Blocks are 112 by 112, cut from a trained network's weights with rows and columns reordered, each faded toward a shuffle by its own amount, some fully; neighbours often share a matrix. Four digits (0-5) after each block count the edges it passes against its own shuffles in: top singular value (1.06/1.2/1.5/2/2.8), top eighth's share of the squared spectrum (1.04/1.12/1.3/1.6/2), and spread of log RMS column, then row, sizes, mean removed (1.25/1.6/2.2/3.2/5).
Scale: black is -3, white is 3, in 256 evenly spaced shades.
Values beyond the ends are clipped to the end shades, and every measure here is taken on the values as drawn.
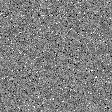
1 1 0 0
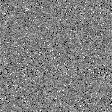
2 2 0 1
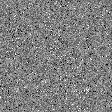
2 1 0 1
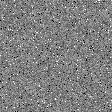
0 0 0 0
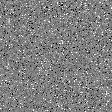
0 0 0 0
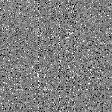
3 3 2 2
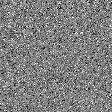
3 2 0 1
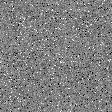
1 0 0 0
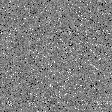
1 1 0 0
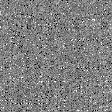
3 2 1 2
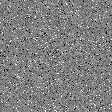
0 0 0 0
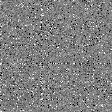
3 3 2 2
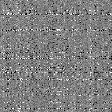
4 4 2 3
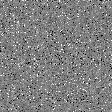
1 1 0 1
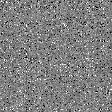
2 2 0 2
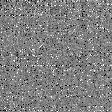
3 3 0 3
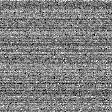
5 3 2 2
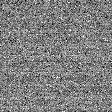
2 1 0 0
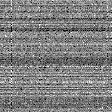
5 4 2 3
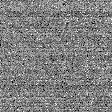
3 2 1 0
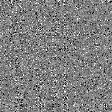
3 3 2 1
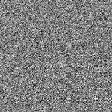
4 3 0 2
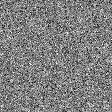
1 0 0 0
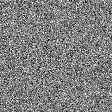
1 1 0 0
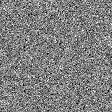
2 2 0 0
